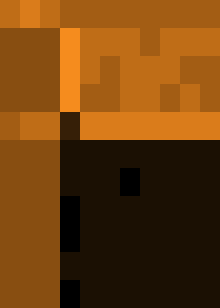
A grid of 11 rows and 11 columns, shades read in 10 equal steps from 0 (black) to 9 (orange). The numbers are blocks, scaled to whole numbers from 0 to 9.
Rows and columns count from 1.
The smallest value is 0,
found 4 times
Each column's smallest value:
5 5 5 0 1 1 0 1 1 1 1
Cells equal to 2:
1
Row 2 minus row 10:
0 0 0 8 6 6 6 5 6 6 6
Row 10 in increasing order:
1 1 1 1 1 1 1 1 5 5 5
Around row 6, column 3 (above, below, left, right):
7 5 5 1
